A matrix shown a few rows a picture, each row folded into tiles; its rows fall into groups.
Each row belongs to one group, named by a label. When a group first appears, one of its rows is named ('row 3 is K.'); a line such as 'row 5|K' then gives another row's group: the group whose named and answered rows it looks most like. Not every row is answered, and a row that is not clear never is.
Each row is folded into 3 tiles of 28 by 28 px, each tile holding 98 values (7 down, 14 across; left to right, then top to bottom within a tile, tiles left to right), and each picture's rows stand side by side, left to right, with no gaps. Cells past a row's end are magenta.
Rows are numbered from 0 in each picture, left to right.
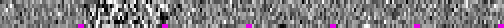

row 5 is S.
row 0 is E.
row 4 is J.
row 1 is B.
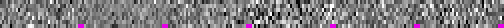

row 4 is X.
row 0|J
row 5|E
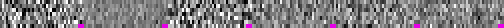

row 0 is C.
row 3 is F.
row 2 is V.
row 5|S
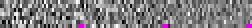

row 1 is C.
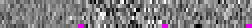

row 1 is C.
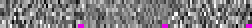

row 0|V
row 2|X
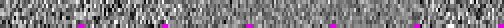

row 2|E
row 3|X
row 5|J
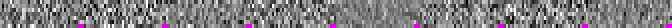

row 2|E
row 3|E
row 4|S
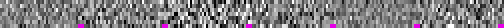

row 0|E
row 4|V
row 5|J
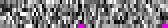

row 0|X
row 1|B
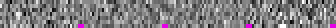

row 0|C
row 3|J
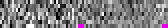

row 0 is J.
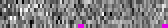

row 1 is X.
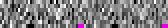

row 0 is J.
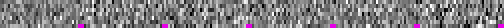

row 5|E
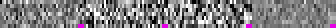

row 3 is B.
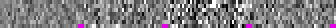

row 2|S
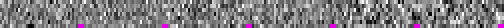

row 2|S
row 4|B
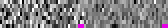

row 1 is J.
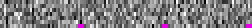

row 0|C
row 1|X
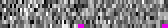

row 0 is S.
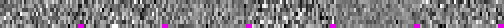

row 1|J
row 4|B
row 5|E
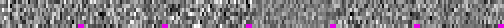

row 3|V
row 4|V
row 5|S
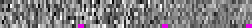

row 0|F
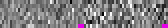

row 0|J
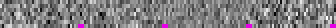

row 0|C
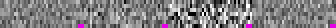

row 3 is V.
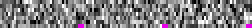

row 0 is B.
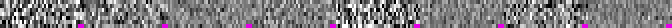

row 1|B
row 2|C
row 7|F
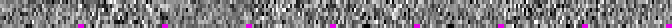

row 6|S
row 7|F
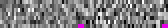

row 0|B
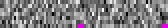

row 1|B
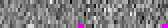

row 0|J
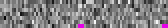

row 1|E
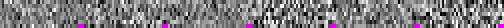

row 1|C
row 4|B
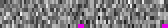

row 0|X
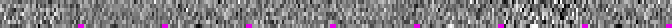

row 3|V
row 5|J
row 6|J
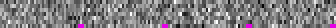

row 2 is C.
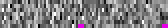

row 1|B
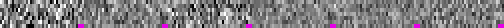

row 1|B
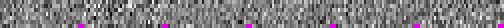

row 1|S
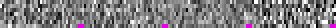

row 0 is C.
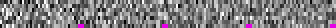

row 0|X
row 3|V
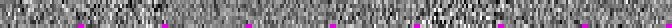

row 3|V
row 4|F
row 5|V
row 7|C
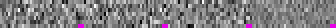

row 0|B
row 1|E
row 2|E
